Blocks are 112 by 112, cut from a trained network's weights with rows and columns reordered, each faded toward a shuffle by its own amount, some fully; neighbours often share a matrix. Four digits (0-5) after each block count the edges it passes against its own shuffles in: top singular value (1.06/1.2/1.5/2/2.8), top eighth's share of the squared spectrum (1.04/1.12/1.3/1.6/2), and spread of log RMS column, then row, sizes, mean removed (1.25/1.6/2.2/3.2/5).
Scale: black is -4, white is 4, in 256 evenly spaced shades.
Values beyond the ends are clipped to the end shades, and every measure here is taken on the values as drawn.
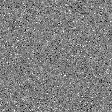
2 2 0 1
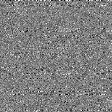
3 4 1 3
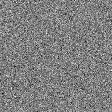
2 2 0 0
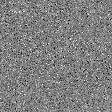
1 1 0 1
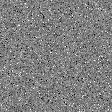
0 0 0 0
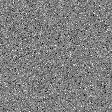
1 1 0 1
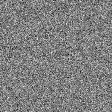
2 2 0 0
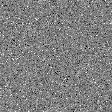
1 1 0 1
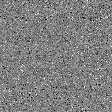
1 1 0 0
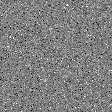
0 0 0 0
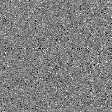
3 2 2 1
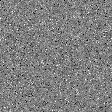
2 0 0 0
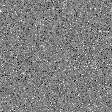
1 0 0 0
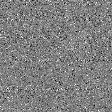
2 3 0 2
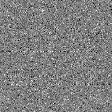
3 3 1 2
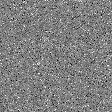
0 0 0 0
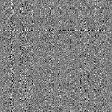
4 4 4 2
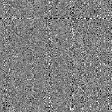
4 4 4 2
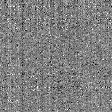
3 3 1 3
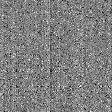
3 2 0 2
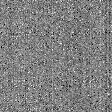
3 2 1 2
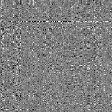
4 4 3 3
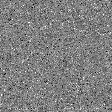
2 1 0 0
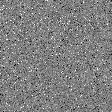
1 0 0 0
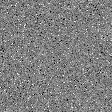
0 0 0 0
